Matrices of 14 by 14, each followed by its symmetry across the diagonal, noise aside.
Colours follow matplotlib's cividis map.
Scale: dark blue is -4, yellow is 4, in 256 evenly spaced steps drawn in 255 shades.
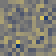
symmetric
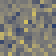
neither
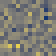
antisymmetric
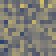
antisymmetric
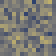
neither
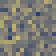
neither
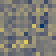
antisymmetric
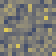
symmetric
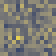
neither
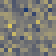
antisymmetric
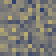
neither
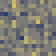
antisymmetric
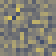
symmetric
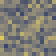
neither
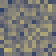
symmetric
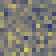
antisymmetric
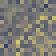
symmetric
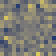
antisymmetric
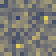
symmetric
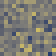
antisymmetric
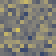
neither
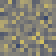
symmetric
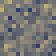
symmetric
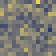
neither
